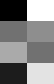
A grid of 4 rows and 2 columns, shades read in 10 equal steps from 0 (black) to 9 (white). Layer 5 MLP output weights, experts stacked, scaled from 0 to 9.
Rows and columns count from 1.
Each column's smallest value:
0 4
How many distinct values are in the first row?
2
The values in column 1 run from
0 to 6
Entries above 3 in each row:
1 2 2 1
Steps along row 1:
up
